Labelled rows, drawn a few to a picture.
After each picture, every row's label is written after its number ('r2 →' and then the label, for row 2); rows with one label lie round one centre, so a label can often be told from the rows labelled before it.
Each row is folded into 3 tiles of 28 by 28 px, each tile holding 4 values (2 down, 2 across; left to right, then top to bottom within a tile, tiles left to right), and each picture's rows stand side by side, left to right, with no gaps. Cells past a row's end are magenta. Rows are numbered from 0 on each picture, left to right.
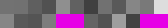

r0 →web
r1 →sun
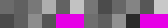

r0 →sun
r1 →sun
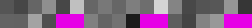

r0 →sun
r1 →sun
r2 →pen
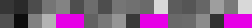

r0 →pen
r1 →sun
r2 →sun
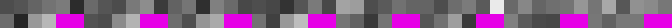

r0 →pen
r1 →pen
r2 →pen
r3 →pen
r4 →web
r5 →sun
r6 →web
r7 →web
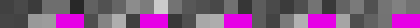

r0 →pen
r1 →sun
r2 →pen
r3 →pen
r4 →web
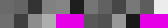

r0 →pen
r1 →sun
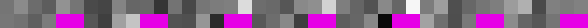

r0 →web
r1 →pen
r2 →sun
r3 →sun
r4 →sun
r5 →web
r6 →web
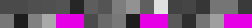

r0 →pen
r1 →sun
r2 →pen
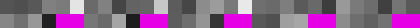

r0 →sun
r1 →sun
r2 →sun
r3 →pen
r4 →web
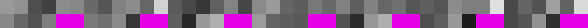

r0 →web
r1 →sun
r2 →pen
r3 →web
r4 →pen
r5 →sun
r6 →sun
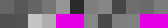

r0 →pen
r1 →web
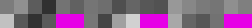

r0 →web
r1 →pen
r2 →web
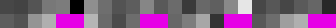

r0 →pen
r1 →web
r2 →sun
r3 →pen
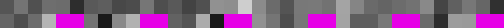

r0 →pen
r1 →pen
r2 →sun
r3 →web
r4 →web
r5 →pen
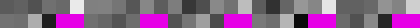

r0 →sun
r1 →web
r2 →sun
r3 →sun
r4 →sun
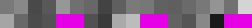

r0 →web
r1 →pen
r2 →sun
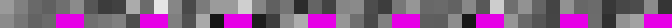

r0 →web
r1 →sun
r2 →sun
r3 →pen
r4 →web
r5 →sun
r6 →web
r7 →pen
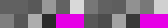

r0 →sun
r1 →sun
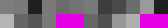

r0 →web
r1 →pen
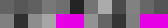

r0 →pen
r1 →web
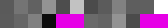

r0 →sun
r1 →sun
